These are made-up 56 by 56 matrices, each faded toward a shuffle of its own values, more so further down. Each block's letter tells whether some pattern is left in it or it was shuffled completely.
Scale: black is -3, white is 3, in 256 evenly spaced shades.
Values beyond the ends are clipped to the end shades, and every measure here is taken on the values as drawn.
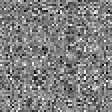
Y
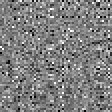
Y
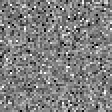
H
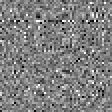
Y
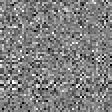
Y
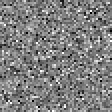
H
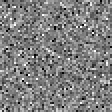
H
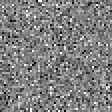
H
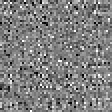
Y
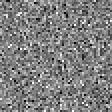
H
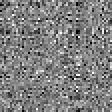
Y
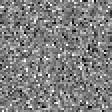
H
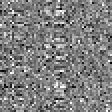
Y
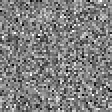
H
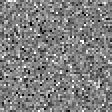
H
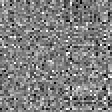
Y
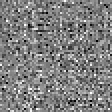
Y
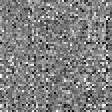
Y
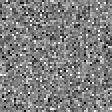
H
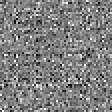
Y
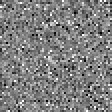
H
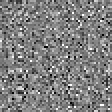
Y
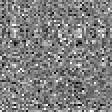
Y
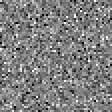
H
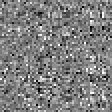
Y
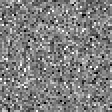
H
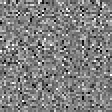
Y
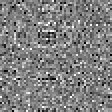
Y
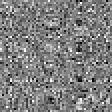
Y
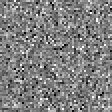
H
